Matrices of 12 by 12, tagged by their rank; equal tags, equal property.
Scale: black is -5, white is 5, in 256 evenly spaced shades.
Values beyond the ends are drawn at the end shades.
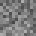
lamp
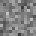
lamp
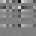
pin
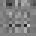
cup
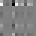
pin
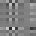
pin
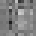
cup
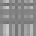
pin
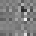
cup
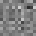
cup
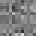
cup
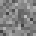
lamp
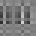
pin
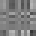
pin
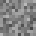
lamp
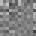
cup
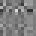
cup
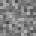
lamp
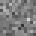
lamp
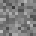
lamp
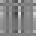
pin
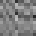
cup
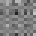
cup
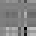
pin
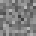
lamp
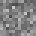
lamp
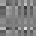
pin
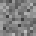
lamp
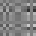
pin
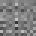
cup
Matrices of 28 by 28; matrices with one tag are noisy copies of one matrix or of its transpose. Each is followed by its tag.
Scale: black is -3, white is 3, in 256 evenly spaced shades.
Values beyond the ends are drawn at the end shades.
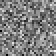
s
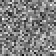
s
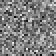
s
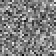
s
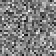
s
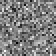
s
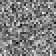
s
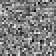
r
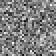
s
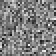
r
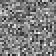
r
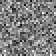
s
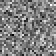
s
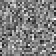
r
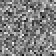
s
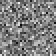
s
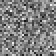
s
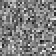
r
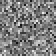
s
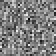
r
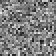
r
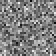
s
